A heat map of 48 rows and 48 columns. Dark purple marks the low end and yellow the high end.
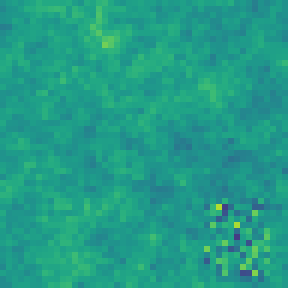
An odd patch, rougher than its surroundings, sits in the bottom right. The bottom right is the roughest part. No single row or column stands out from its neighbours. The distribution is heavy-tailed on both sides. There are no regular stripes.
